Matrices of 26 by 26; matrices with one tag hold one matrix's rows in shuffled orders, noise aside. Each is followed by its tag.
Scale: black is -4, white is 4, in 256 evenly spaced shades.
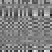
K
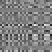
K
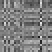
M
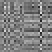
M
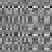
K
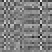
M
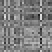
M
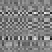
K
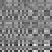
K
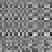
K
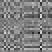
M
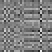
M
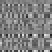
K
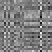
M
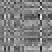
M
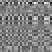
K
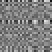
K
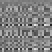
K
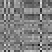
M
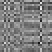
M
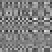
K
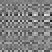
K
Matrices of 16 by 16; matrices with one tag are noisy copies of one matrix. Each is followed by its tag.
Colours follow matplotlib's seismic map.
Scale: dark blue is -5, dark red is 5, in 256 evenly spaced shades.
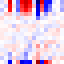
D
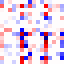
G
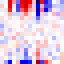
D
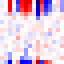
D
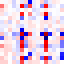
G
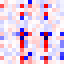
G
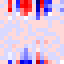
D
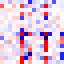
G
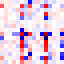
G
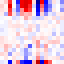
D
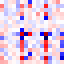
G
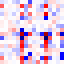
G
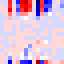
D
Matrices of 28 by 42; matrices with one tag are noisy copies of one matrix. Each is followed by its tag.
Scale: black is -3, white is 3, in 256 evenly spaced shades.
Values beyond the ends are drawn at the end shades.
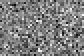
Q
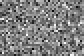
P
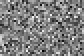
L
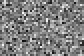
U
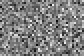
Q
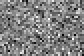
L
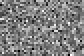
P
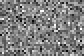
P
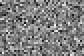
P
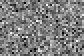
Q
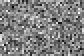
L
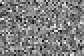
P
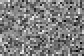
L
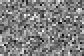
L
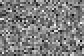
P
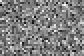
P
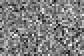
Q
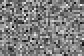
U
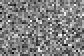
Q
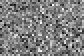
Q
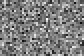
U
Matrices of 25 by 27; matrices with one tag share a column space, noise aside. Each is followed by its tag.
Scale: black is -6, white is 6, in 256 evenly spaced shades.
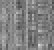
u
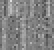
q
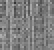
q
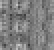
u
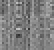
q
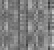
u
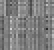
q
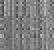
q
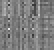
q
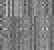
q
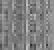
u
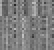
q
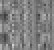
u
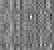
u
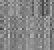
q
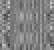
u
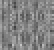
u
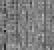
u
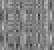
u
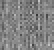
u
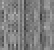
u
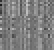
q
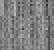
q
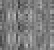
u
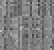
q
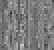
u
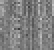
q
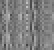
u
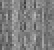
u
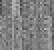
q
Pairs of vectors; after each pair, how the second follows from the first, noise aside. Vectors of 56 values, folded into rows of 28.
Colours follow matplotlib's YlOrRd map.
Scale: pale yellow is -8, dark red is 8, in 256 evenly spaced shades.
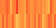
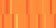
partly zeroed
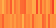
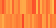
negated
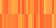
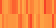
negated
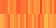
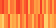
scaled up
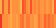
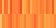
negated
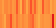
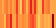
scaled up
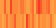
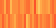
negated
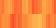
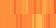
partly zeroed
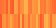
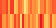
scaled up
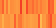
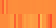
partly zeroed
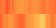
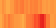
negated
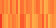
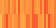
negated
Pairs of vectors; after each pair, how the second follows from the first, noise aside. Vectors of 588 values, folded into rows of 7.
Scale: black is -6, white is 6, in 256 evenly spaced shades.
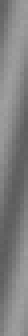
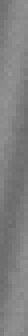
shrunk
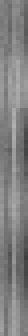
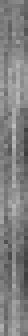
copied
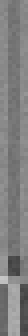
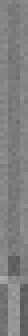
shrunk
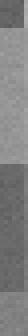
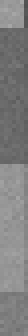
negated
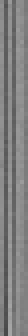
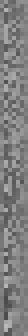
sign-scrambled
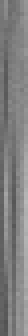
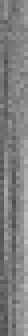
copied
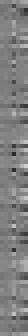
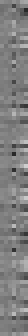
copied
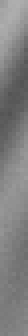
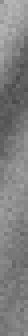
copied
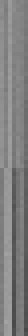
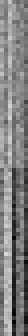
scaled up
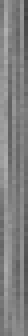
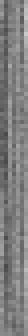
negated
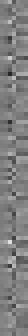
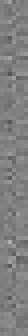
shrunk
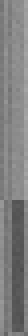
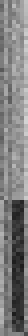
scaled up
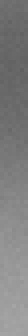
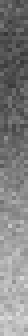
scaled up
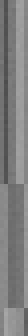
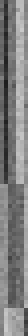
scaled up
